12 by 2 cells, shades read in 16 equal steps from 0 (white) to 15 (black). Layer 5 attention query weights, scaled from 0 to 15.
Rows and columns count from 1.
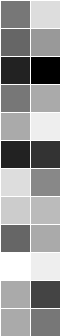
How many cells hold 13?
2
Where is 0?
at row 10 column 1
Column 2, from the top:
2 6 15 5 1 12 7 4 5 1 11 8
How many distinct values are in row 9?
2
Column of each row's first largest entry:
1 1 2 1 1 1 2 2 1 2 2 2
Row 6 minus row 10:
13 11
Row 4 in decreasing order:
8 5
